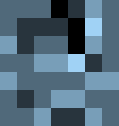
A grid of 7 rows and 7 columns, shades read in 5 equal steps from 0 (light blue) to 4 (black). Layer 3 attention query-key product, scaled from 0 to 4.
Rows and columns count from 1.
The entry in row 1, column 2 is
2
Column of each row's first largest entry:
4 5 5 6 2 2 4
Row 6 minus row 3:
1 0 0 -1 -3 1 0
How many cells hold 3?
9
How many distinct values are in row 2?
4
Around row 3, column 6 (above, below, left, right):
0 3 4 2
